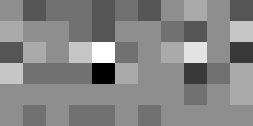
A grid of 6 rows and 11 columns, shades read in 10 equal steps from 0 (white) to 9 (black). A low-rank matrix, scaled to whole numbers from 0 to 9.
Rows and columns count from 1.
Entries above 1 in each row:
11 11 9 11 11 11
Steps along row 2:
up same up up down same up up down down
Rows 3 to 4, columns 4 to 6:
2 0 5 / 5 9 3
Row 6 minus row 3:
-2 2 0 3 5 -1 1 1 3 0 -3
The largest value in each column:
6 6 5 5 9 5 6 5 7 5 7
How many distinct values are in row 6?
2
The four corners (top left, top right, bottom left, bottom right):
4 6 4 4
